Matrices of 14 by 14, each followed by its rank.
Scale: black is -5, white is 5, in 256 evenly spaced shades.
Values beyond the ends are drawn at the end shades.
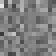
three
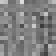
three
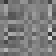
two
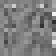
three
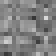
two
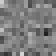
three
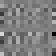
two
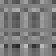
one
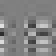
one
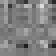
two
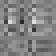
two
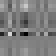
one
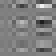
one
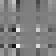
one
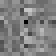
three
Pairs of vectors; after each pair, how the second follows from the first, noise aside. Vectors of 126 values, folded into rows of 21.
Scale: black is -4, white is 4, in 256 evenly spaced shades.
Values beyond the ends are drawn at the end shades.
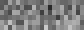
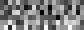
scaled up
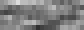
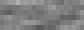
shrunk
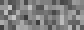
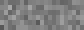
shrunk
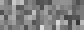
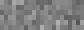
shrunk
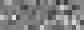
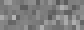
shrunk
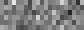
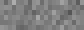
shrunk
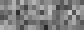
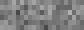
shrunk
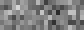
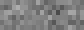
shrunk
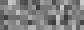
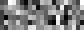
scaled up
